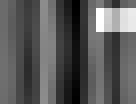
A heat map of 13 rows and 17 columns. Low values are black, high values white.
Histogram: skewed, a long tail of high values. Odd patch: higher, in the top right. Ninth with the highest average: top right. Roughest part: top right.
